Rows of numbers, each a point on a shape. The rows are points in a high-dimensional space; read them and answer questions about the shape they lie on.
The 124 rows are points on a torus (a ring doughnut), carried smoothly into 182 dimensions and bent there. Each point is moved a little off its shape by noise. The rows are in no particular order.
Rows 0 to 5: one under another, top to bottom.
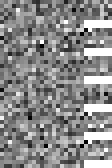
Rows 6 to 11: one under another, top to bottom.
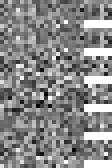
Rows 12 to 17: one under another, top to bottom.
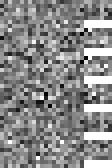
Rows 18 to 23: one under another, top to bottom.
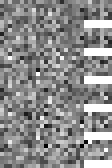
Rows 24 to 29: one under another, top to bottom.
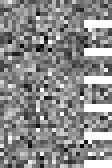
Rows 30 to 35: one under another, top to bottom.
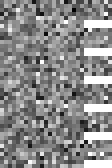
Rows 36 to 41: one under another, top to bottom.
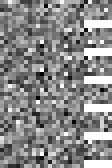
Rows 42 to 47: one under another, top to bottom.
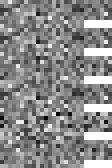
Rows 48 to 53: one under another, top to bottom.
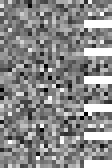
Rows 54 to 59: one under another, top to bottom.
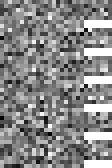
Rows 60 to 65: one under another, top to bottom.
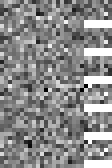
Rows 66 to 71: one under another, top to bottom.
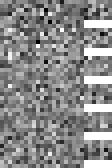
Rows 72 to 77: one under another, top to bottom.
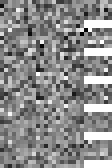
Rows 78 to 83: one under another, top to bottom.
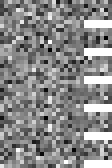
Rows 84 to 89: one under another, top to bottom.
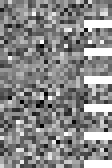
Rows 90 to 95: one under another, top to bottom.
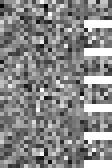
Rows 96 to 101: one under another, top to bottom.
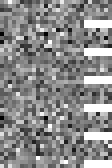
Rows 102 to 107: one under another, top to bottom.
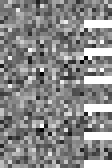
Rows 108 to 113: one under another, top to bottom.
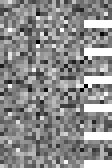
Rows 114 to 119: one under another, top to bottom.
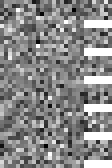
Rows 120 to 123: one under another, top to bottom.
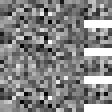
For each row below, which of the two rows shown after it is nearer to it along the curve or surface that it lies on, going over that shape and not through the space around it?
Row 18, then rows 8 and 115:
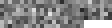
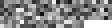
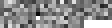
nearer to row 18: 8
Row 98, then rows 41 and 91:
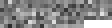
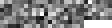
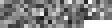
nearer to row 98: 91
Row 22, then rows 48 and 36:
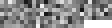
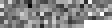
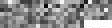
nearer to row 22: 48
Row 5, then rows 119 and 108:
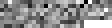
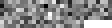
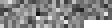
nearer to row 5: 108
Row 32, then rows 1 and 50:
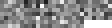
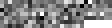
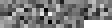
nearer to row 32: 1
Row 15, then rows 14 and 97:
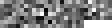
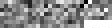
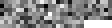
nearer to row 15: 97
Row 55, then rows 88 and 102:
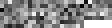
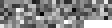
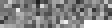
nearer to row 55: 102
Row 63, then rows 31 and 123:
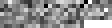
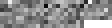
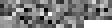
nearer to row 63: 31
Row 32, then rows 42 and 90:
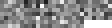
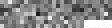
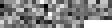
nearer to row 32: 42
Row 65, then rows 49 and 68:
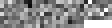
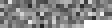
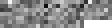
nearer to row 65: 49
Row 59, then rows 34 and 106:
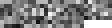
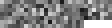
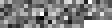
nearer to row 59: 106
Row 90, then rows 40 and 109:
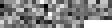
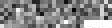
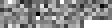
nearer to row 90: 40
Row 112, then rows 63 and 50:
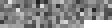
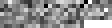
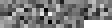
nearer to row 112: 63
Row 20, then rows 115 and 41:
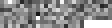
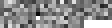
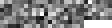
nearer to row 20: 115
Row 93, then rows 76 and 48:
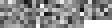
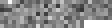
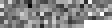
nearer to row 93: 48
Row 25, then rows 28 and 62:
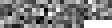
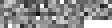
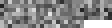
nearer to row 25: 62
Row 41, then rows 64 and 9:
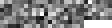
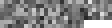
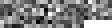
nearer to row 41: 9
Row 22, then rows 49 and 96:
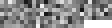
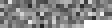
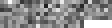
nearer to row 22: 49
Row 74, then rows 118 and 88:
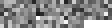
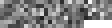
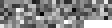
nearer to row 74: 88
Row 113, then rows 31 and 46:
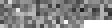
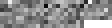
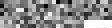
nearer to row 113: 31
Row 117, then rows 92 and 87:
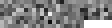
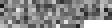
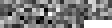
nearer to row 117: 92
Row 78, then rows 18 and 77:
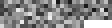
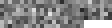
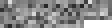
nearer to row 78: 18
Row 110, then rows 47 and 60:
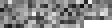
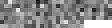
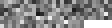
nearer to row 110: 47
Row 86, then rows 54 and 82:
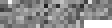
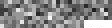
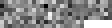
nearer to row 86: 54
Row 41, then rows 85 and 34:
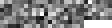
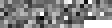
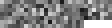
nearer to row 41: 85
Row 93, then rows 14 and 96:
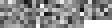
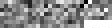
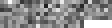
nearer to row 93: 14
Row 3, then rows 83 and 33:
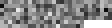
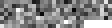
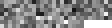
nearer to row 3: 83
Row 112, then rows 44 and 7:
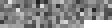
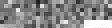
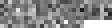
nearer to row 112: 44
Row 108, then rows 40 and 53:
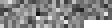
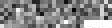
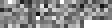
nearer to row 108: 53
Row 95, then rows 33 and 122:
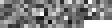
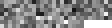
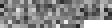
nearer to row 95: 122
